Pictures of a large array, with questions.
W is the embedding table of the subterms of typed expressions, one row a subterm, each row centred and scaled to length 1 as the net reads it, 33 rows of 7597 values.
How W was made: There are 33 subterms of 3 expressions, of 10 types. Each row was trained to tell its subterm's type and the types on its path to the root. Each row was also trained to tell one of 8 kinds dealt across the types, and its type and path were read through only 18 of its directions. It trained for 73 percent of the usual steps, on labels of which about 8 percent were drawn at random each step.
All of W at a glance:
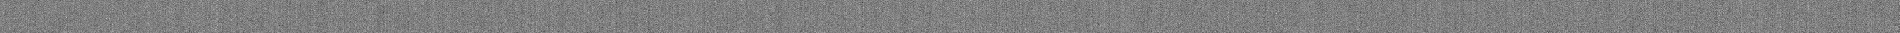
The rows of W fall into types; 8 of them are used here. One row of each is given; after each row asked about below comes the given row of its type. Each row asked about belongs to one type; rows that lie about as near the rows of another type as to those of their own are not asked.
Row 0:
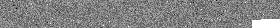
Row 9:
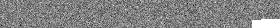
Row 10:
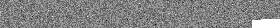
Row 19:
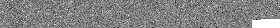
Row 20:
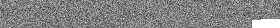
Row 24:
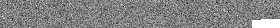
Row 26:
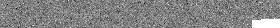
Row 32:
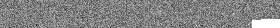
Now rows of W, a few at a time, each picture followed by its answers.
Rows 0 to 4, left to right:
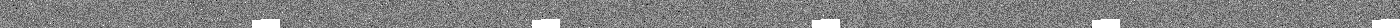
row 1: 26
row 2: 32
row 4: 32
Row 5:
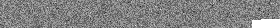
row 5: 9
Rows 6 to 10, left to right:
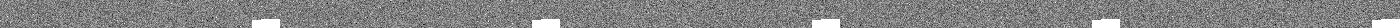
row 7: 9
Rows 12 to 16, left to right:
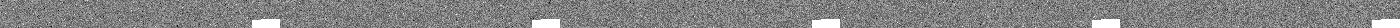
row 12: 20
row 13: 20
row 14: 0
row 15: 24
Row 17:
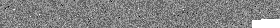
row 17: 24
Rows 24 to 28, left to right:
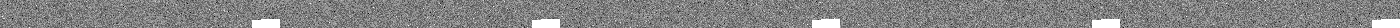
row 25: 24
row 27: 26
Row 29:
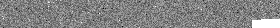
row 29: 26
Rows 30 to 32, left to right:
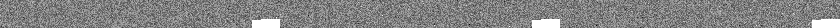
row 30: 9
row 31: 9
